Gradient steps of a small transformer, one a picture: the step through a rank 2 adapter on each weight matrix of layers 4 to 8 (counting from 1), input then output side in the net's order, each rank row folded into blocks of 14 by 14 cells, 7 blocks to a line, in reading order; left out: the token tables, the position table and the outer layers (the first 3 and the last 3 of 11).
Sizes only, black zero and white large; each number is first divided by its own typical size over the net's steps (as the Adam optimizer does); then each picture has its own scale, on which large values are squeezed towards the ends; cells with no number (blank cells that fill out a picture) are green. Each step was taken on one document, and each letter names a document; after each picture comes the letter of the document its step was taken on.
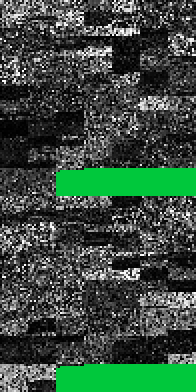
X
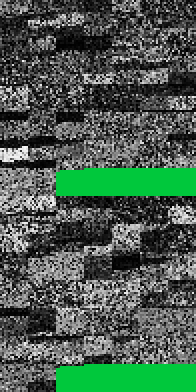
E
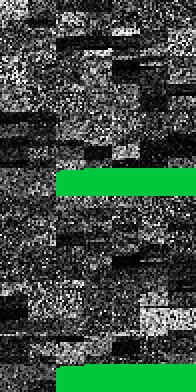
X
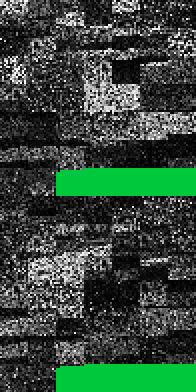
X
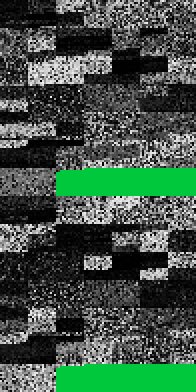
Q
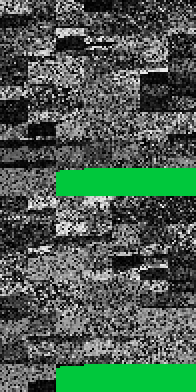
E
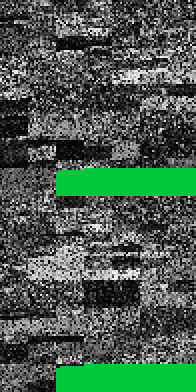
E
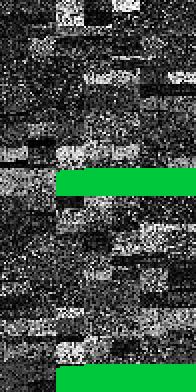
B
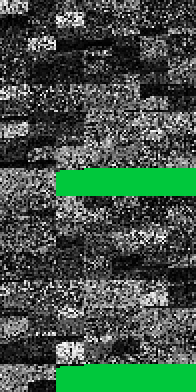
B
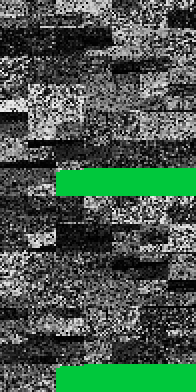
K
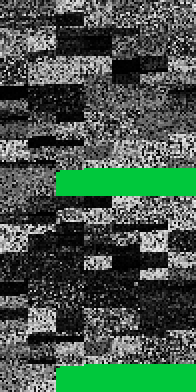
Q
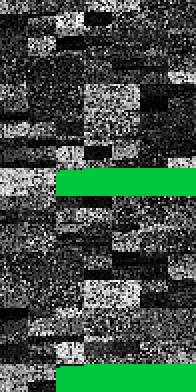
B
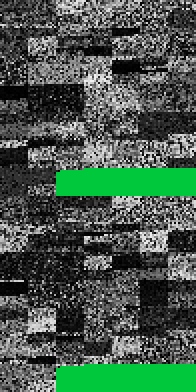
Q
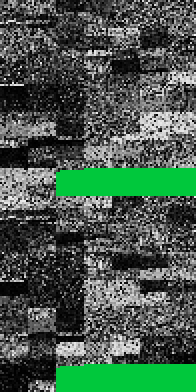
Q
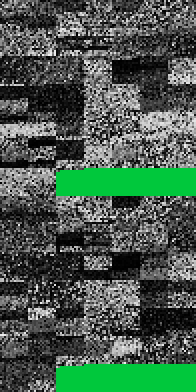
Q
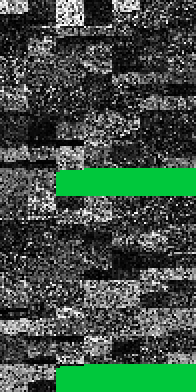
B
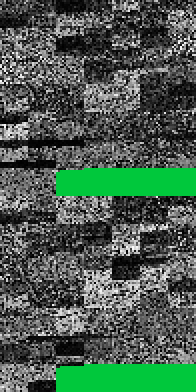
E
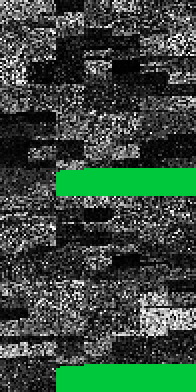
X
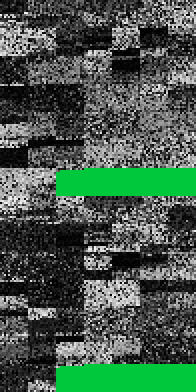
Q
